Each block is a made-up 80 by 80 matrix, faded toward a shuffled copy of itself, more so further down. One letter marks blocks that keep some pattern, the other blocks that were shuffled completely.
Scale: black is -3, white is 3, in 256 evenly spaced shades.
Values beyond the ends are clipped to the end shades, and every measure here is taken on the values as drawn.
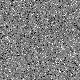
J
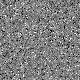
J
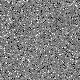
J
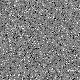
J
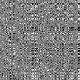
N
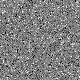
J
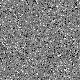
J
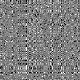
N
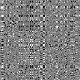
N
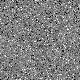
J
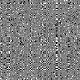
N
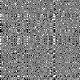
N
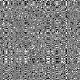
N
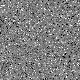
J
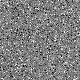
J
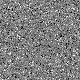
J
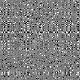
N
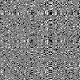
N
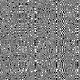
N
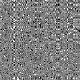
N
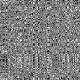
N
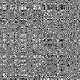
N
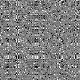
N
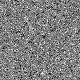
J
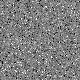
J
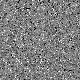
J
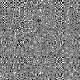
N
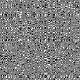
N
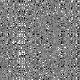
N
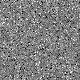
J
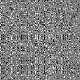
N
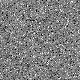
J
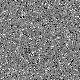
J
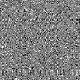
N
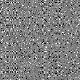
N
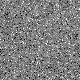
J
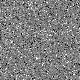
J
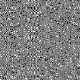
N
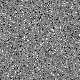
J
